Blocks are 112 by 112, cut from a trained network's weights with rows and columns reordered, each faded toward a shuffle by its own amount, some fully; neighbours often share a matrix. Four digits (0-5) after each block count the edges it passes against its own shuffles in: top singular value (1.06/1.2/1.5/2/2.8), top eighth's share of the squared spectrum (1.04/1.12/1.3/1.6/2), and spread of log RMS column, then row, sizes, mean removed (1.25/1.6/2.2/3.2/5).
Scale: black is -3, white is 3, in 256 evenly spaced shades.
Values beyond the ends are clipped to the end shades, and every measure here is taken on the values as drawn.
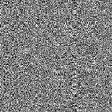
4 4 2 2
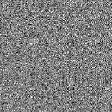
4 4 2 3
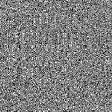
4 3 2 1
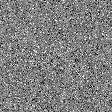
0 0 0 0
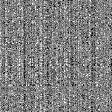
4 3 2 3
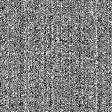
3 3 2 2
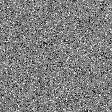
0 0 0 0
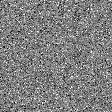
0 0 0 0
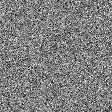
0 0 0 0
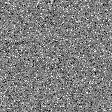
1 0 0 0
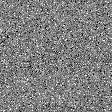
0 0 0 0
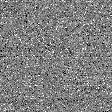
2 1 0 0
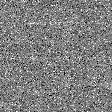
1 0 0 0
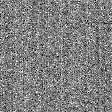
2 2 0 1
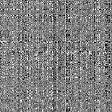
4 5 3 4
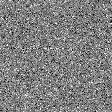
2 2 0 1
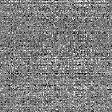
4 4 3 2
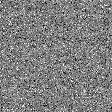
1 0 0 0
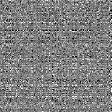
4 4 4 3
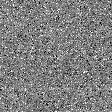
1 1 0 0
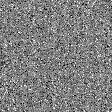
1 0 0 0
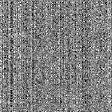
4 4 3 3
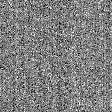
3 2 0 1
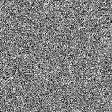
3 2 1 1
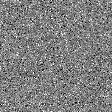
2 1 0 0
